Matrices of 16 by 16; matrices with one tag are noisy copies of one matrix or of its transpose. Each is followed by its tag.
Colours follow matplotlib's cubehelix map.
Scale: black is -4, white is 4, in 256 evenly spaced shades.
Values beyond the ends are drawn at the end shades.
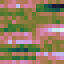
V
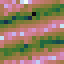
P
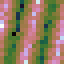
P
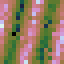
P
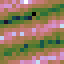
P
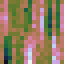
V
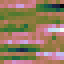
V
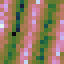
P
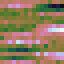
V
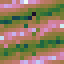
P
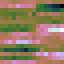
V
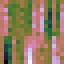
V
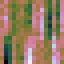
V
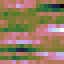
V
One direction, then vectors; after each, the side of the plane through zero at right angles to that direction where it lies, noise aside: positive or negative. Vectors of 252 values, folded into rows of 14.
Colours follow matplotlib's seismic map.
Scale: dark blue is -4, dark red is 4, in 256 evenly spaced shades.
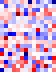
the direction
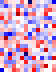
positive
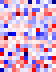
positive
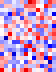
negative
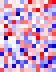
negative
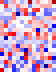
negative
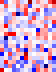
negative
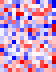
positive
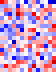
positive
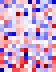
positive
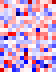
negative
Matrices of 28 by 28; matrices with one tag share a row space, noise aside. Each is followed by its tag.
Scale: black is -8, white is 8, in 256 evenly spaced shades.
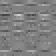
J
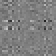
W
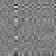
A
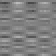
J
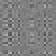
W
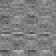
J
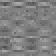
J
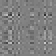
W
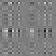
W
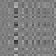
A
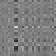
A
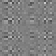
W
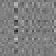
A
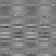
J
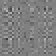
W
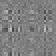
W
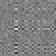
A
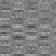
J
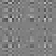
W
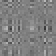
W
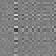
A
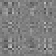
W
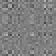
W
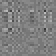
W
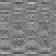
J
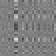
A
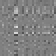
A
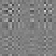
W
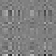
W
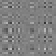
W
